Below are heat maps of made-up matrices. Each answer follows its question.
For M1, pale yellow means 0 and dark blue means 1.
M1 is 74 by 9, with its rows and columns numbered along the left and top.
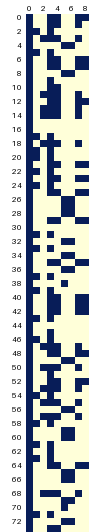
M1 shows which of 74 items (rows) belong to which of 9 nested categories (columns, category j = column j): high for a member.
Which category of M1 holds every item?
0
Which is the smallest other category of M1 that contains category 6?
5
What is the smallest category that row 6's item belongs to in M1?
8
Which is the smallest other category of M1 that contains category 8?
7
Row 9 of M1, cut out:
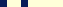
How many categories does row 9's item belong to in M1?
2
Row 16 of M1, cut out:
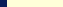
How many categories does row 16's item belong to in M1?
1
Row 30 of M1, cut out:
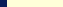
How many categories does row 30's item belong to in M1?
1
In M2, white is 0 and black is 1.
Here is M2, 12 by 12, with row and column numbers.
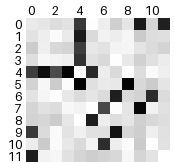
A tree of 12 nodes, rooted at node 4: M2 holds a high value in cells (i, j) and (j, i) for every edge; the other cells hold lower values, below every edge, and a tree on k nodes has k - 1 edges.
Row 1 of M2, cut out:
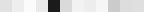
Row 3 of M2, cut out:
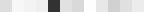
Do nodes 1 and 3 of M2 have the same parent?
yes
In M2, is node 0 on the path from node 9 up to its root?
yes
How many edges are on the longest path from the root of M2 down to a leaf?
5
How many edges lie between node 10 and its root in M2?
5
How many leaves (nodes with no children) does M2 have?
6
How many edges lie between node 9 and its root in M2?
2
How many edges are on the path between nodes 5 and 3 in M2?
2
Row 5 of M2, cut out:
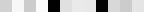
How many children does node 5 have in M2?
1
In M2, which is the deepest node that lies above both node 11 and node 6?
0
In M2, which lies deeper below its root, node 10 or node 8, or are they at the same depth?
node 10
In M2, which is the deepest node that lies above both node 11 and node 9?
0
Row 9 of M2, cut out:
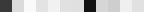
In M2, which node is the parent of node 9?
0
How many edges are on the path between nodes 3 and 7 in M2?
4
